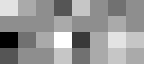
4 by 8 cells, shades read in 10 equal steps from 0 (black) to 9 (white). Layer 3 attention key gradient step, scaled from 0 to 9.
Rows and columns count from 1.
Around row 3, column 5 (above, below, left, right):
5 4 9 6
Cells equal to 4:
3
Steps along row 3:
up up up down up up down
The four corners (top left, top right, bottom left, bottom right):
8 5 3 6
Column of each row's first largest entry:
1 4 4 4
